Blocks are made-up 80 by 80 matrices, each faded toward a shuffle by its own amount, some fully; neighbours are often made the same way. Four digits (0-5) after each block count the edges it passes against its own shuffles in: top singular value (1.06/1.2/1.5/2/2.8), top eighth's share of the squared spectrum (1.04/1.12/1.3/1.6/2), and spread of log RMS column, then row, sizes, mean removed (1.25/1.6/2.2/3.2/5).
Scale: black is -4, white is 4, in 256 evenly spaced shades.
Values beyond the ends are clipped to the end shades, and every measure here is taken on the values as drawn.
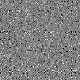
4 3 1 1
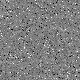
1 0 0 0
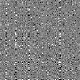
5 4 3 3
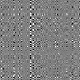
5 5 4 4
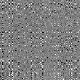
5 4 3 3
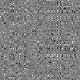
4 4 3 2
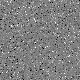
1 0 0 0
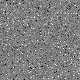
2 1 0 0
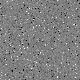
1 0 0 0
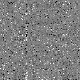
4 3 1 1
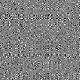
5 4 2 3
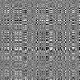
5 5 4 4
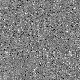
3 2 0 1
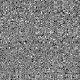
4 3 2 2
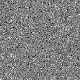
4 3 1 1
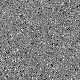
0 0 0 0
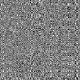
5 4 3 2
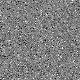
1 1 1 1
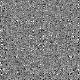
2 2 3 2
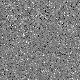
2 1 0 1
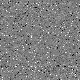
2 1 0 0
